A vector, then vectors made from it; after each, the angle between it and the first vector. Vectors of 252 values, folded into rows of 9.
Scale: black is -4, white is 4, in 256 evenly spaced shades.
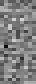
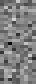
partly aligned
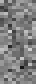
partly opposed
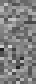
partly aligned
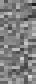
partly opposed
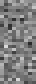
nearly opposite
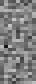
nearly parallel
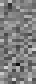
orthogonal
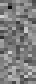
orthogonal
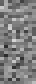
nearly parallel
